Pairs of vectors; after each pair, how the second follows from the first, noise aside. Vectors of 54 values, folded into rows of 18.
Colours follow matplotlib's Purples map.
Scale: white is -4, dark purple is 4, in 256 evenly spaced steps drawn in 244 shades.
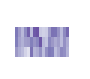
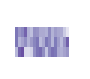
wrapped around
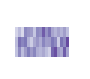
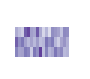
wrapped around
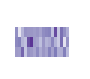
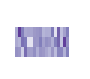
negated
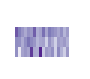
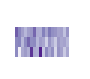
copied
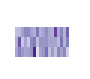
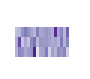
copied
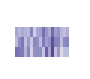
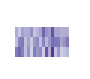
copied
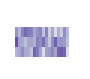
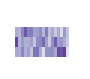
copied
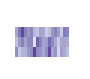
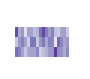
wrapped around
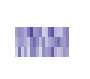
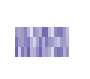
negated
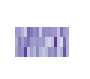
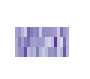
copied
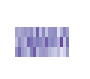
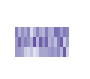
wrapped around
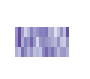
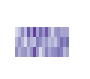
wrapped around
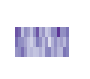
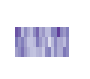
copied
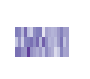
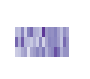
negated
